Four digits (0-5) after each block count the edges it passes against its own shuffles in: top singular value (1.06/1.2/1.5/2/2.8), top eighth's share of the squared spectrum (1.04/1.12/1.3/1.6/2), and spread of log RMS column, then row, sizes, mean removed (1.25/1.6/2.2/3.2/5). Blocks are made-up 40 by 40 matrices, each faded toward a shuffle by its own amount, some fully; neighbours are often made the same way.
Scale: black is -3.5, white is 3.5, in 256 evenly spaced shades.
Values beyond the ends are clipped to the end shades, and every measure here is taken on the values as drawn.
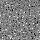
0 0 0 0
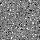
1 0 0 0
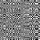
4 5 3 3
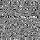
3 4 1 2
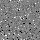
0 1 0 0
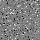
0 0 0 0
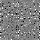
3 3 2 1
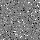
0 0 0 0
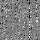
3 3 2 0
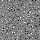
0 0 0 0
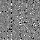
3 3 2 0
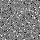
1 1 0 0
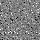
1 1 0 0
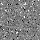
2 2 0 0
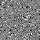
3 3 1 1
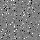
2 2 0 0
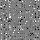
3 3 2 1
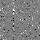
3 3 1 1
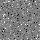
1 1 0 0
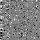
3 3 2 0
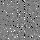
2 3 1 0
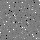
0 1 0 0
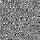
3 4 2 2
